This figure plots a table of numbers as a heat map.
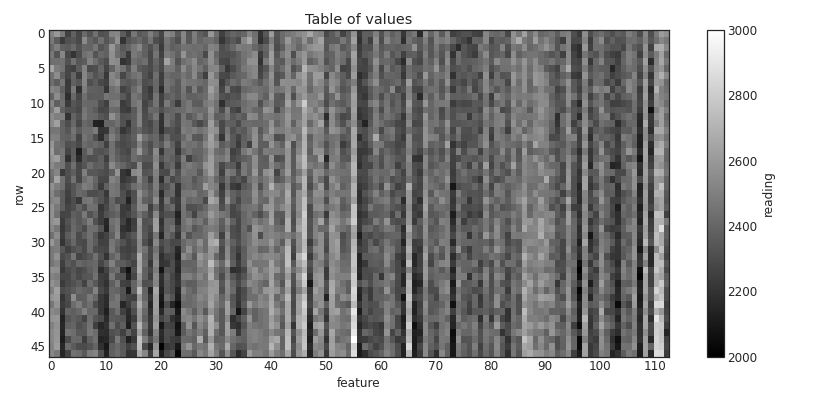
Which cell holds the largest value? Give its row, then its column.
44, 55
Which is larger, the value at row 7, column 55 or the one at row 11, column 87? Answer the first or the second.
the first
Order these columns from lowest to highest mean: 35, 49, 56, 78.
56, 78, 35, 49
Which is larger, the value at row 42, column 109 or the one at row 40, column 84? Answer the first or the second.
the second
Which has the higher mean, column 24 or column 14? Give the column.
24
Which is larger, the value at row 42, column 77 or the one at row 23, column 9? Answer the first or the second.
the first
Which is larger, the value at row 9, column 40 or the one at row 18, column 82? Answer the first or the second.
the first
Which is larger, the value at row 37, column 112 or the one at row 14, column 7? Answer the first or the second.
the second
